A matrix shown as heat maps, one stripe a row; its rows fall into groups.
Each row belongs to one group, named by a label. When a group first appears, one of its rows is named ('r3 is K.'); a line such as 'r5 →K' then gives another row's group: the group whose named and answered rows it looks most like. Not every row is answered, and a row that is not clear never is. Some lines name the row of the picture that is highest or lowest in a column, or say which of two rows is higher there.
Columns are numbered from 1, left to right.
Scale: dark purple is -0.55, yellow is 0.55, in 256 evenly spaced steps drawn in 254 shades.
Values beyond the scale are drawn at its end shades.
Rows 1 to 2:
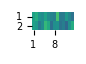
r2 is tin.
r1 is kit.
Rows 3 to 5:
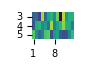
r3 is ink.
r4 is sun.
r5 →tin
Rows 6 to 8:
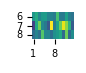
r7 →sun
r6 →kit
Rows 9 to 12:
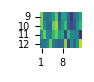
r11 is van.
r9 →tin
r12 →ink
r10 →tin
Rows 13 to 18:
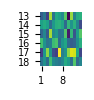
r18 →kit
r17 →sun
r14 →van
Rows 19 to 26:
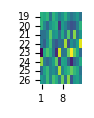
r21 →kit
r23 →sun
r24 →tin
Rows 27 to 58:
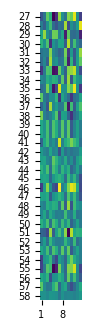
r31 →ink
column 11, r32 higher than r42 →Yes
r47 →van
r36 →tin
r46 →sun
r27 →sun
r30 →van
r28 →ink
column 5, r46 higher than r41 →No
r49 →kit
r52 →kit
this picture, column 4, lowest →30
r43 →tin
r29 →van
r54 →sun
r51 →ink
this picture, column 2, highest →29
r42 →tin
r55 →sun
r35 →sun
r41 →sun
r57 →tin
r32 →ink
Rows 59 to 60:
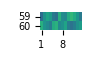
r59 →sun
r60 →tin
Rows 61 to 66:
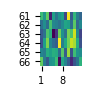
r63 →sun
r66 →tin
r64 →sun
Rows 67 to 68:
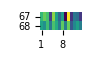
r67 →van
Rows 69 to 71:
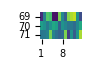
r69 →sun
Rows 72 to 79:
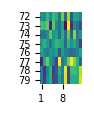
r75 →van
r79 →ink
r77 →sun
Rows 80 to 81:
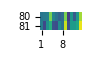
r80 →ink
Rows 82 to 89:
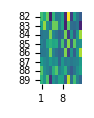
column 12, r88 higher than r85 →No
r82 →van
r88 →tin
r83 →van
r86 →ink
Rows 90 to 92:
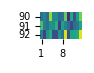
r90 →ink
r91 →tin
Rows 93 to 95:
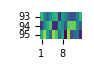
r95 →van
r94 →sun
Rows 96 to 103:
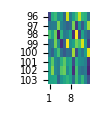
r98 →van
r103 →van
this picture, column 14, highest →100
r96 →sun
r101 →van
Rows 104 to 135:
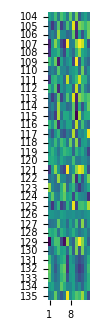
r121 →sun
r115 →ink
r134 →tin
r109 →van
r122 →ink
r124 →van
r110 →kit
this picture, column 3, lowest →115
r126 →tin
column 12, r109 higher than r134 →Yes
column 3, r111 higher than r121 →No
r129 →sun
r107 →sun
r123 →tin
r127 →kit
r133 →tin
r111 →sun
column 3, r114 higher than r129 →No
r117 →ink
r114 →ink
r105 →ink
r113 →ink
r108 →sun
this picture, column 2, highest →124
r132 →tin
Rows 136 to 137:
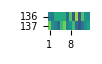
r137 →tin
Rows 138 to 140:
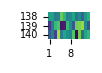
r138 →tin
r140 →ink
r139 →sun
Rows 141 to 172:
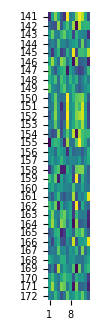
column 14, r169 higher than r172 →Yes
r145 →ink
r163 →van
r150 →sun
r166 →ink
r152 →sun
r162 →van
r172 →sun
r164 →van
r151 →sun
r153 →sun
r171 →van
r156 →tin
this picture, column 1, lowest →155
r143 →van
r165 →sun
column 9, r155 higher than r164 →Yes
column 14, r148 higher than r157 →No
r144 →kit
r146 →van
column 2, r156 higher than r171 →No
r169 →ink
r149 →tin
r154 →ink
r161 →ink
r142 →ink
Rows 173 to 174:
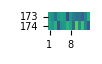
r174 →van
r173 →tin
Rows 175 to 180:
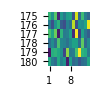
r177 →van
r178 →kit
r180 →tin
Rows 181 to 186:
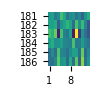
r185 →kit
